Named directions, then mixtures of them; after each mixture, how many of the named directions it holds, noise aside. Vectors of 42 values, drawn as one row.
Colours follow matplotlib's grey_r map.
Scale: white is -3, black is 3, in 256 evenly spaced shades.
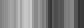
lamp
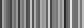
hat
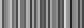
one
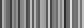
one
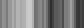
one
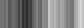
one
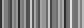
one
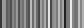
one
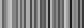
one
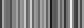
two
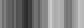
one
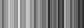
two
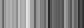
two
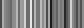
two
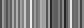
two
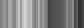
one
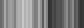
one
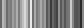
two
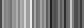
two
